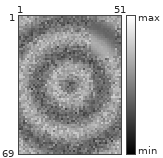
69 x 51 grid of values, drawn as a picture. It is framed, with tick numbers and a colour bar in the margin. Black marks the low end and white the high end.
There is no overall slope. The top right is the smoothest part. Rings spread out from the centre. An odd patch, calmer than its surroundings, sits in the top right.
